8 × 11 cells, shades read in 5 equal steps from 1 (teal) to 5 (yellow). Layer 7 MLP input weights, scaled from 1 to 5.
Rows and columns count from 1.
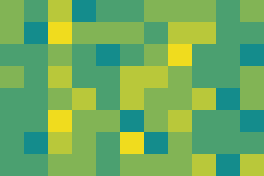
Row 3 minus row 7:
0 1 -1 -1 -1 -3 2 2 0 0 -1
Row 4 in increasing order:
2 2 2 2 2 3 3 3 4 4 4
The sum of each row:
28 32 25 31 31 28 27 30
